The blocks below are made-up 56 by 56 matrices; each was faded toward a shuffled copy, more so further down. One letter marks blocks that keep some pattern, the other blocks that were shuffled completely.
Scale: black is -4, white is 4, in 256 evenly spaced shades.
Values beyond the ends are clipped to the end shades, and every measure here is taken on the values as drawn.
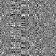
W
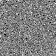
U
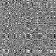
W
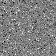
U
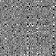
W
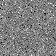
U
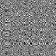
W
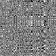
W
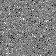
U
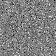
U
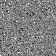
U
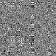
W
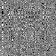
W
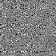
W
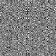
W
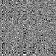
W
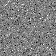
U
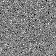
U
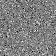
U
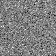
U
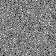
U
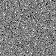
U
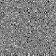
W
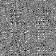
W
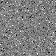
U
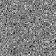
W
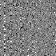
W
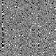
W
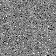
U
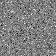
U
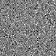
W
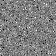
U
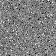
U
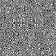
W
